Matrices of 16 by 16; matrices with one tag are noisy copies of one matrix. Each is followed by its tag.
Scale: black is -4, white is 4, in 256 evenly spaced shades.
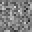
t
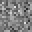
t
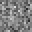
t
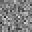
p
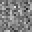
t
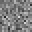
p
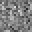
t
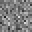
p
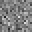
p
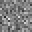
p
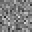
p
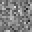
t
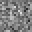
t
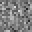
t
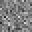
p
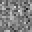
t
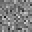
p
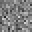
p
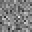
p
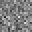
p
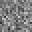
p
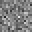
p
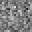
t
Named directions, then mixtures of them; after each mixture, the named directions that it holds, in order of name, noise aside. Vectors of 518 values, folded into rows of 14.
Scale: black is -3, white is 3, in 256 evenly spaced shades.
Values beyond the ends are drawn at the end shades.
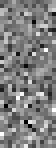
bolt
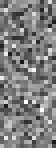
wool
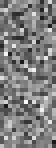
wool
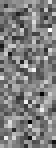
bolt, wool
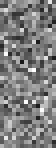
wool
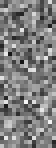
wool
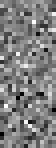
bolt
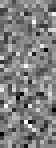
bolt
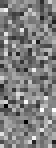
bolt, wool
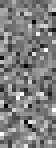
bolt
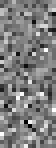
bolt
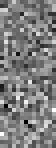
bolt, wool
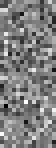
bolt, wool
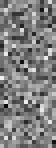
wool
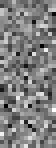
bolt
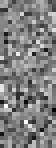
bolt, wool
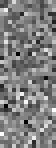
bolt, wool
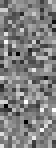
bolt, wool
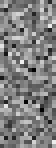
wool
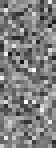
wool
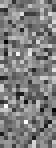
bolt, wool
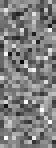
wool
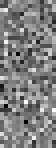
bolt, wool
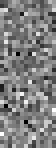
bolt, wool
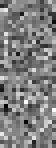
bolt, wool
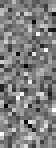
bolt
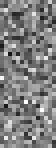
wool
